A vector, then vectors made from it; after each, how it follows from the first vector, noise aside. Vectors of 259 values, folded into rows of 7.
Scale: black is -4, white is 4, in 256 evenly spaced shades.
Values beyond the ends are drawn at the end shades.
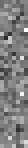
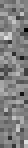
sign-scrambled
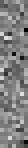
sign-scrambled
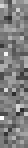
reversed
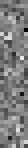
sign-scrambled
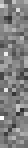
reversed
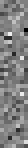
sign-scrambled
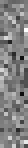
sign-scrambled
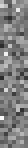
reversed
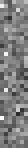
reversed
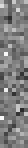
reversed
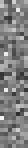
reversed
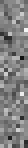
sign-scrambled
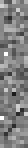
reversed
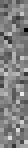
sign-scrambled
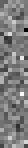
sign-scrambled
